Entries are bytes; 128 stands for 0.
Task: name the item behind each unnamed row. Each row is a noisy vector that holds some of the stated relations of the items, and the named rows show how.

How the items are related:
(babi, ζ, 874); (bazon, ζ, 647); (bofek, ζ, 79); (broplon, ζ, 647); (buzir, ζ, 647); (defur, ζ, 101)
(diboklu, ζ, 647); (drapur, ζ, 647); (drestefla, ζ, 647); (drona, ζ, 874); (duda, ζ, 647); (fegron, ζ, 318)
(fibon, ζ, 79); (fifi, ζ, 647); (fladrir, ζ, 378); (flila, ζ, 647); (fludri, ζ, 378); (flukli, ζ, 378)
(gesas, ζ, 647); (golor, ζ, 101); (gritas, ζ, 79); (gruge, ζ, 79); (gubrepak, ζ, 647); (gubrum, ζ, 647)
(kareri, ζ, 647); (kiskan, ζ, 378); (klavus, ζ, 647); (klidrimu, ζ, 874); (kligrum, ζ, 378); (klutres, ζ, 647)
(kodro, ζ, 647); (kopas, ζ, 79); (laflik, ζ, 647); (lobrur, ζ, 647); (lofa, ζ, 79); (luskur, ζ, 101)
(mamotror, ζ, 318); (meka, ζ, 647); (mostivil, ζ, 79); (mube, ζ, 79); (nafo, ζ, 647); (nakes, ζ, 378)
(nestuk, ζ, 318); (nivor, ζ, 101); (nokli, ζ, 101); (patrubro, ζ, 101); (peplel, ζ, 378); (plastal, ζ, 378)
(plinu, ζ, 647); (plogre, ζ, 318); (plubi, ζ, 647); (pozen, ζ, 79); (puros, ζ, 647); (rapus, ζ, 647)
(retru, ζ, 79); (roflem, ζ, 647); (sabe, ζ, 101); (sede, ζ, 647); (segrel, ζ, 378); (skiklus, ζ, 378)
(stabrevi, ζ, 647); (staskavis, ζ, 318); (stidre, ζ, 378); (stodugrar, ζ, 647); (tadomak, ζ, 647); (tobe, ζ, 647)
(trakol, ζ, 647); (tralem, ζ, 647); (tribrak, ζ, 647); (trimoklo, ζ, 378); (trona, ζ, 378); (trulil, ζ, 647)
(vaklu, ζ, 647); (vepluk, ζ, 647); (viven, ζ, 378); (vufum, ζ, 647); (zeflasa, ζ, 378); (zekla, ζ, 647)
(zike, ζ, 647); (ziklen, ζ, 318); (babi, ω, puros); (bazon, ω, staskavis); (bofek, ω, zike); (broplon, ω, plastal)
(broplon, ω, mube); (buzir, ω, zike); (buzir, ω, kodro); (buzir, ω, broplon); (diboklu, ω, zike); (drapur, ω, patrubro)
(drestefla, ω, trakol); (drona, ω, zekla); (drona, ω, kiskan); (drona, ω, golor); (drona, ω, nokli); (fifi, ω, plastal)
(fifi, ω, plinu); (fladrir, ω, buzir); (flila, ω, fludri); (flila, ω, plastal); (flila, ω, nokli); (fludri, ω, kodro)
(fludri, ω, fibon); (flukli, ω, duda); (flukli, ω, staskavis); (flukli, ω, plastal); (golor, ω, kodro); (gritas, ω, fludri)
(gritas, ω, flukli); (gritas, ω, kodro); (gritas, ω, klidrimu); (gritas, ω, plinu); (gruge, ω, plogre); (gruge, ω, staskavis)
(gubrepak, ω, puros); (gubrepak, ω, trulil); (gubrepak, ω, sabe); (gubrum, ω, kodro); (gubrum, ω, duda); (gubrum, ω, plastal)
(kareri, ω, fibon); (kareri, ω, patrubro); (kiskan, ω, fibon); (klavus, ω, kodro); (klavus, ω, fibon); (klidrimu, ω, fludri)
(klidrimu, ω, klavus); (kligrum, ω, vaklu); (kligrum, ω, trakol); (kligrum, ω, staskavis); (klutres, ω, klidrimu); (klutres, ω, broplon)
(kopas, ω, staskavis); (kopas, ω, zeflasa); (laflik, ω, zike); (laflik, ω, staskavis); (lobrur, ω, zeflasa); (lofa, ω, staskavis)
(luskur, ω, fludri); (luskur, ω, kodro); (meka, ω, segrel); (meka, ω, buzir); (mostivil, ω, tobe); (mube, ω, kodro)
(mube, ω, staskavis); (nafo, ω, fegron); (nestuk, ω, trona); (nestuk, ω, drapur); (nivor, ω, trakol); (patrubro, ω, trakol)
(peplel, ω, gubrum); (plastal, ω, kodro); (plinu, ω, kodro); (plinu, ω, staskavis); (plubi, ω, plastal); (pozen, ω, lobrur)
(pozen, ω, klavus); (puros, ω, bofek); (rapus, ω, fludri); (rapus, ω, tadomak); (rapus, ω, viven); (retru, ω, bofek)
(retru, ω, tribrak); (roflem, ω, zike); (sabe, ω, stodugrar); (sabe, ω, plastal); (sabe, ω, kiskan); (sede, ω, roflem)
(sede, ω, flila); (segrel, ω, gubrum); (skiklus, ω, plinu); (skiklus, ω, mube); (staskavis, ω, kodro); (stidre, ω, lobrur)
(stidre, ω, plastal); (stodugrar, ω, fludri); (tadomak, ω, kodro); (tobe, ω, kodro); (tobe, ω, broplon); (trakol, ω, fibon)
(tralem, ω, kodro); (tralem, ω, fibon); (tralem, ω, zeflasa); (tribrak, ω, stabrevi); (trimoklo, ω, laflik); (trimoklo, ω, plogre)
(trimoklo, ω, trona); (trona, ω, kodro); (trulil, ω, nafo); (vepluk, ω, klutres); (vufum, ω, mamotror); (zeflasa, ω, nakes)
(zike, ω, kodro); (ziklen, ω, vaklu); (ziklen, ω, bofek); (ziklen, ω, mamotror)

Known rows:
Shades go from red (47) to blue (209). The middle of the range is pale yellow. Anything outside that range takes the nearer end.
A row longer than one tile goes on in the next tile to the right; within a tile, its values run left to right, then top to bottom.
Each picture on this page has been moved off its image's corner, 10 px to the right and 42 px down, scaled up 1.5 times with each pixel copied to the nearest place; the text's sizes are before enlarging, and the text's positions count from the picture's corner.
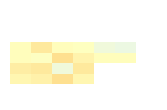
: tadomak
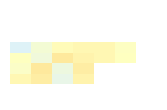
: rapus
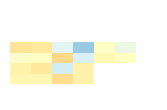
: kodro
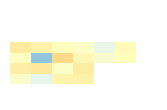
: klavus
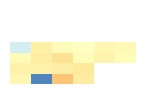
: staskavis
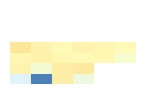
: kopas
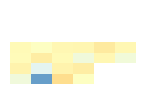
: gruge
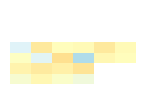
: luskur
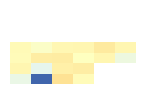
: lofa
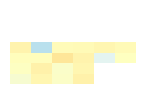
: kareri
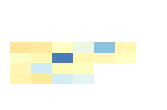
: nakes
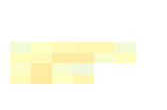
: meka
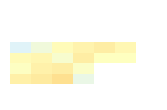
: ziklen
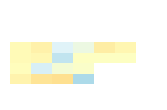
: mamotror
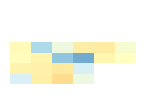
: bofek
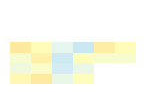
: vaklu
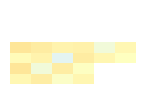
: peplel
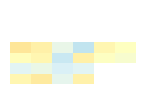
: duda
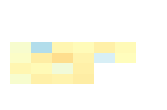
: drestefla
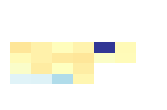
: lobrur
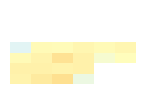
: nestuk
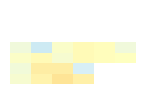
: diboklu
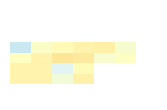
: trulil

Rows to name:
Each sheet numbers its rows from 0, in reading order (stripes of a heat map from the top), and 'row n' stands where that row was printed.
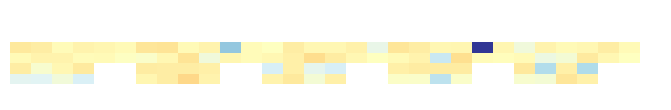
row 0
pozen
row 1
trona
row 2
broplon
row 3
zeflasa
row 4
drona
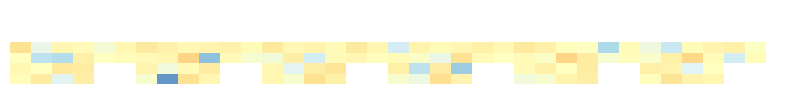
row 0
kiskan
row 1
mube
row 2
kligrum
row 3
babi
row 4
tralem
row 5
drapur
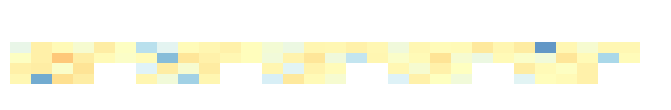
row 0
plinu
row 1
stodugrar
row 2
patrubro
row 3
nivor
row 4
trakol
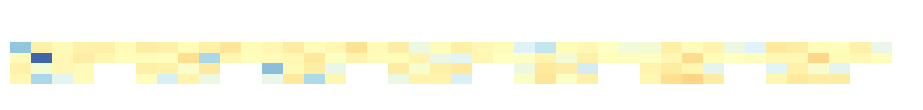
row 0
klidrimu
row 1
gritas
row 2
sabe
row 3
retru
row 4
puros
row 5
buzir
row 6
gubrum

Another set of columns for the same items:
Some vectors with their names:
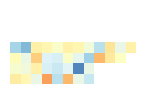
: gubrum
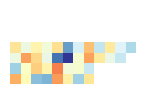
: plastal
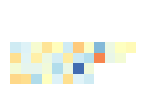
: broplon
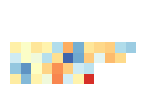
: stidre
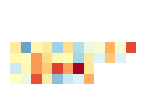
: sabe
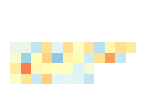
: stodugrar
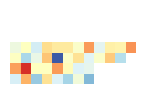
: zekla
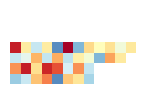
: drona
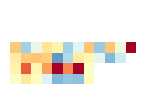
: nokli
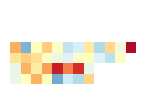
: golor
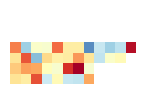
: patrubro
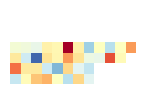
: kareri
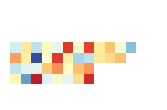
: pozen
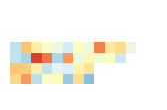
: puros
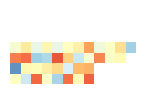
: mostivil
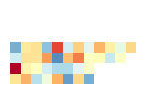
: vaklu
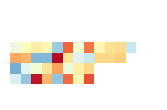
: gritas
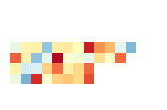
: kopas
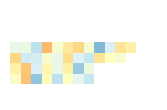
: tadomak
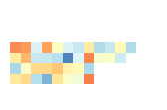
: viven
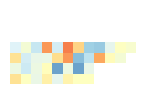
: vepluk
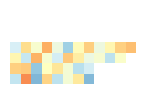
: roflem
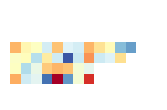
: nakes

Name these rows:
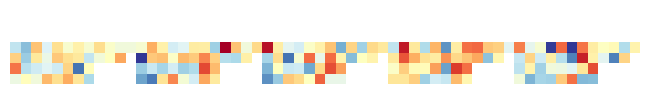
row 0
bazon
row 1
ziklen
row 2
nestuk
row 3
bofek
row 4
staskavis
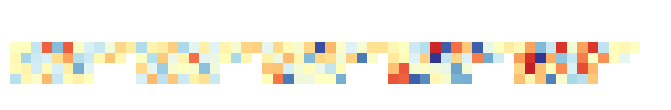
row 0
rapus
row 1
diboklu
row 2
zike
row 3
kodro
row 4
fibon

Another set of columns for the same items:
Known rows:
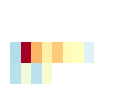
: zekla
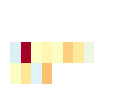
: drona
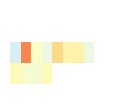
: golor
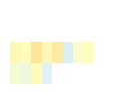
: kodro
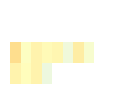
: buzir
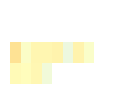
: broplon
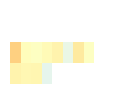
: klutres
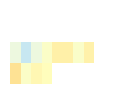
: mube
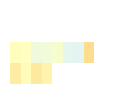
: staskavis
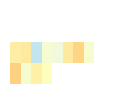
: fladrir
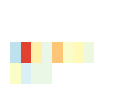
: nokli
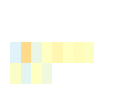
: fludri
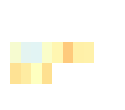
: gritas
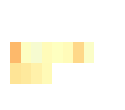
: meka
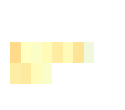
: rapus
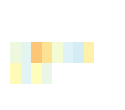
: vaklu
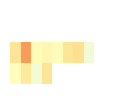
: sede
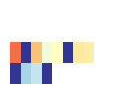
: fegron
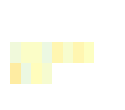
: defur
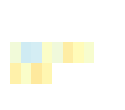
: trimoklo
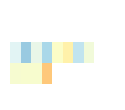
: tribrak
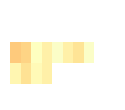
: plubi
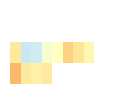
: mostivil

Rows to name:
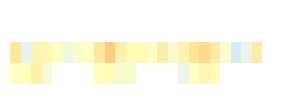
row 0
laflik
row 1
roflem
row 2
lobrur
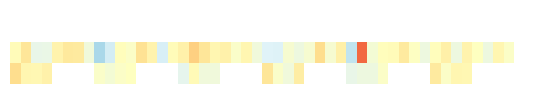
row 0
luskur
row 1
fibon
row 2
stodugrar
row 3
bofek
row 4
kiskan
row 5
klidrimu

